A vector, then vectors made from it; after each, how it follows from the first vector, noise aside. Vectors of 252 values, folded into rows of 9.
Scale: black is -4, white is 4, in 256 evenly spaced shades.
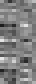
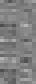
shrunk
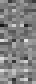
sign-scrambled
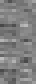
shrunk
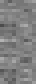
shrunk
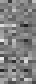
sign-scrambled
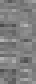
shrunk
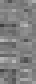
shrunk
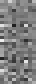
sign-scrambled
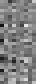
sign-scrambled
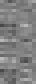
shrunk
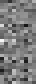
sign-scrambled
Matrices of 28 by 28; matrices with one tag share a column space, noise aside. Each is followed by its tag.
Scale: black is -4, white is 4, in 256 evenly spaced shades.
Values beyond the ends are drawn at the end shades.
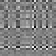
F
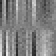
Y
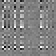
F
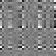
F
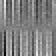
Y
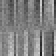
Y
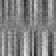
Y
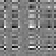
F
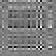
F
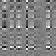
F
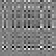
F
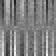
Y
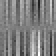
Y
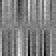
Y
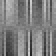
Y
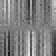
Y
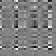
F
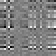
F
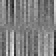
Y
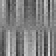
Y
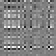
F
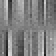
Y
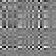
F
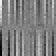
Y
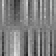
Y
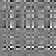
F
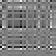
F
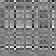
F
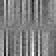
Y
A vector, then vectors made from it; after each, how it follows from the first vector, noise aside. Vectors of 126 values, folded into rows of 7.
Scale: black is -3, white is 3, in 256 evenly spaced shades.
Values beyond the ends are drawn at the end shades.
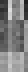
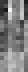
copied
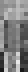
reversed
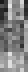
copied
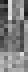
copied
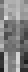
reversed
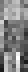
reversed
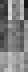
copied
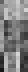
reversed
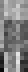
reversed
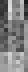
copied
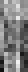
reversed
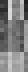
copied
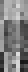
reversed
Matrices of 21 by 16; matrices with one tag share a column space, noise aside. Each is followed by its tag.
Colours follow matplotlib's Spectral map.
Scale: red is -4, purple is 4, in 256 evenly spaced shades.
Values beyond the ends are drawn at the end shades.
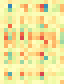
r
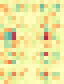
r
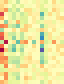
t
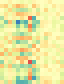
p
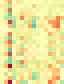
p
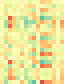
p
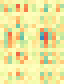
r
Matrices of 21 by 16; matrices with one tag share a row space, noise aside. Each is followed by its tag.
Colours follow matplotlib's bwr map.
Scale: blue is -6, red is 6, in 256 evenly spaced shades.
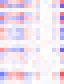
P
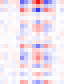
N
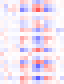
N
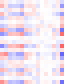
P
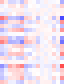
P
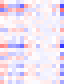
P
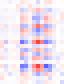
N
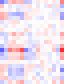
P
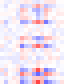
N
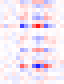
N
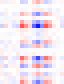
N
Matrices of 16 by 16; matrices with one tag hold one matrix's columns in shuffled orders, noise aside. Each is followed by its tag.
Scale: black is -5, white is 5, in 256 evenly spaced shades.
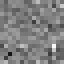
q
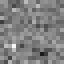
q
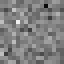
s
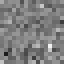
q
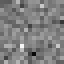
q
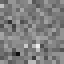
q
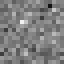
s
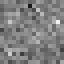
s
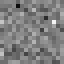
s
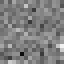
q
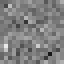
q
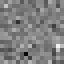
q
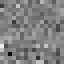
q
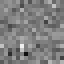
q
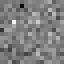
s
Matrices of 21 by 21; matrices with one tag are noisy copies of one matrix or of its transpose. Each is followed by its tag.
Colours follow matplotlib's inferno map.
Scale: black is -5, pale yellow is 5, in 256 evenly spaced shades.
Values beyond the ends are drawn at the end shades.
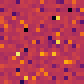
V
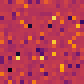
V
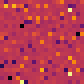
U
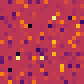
V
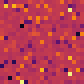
U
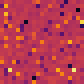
U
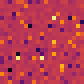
V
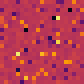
V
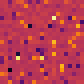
V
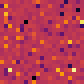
U
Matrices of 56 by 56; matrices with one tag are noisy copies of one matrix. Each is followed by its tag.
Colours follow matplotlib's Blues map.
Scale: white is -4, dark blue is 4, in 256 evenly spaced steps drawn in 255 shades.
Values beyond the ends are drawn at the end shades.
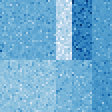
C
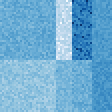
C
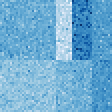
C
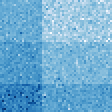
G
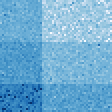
G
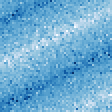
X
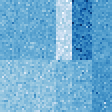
C
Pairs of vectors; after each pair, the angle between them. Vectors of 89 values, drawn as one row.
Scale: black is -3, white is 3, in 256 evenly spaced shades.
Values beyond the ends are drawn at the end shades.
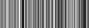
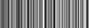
partly opposed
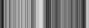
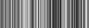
partly aligned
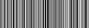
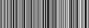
nearly parallel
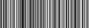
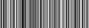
nearly parallel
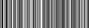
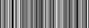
partly opposed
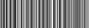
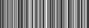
orthogonal
